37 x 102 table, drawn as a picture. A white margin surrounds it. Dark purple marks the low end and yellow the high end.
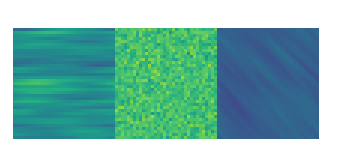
The table splits into one row of 3 panels. Panel 1,1: middling, streaked across. Panel 1,2: high, fine-grained. Panel 1,3: low, slanting down to the right, faint in contrast.
